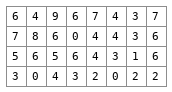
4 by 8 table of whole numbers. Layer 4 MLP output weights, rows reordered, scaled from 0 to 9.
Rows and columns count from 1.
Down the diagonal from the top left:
6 8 5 3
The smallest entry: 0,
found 3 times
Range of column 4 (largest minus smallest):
6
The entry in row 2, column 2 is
8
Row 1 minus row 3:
1 -2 4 0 3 1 2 1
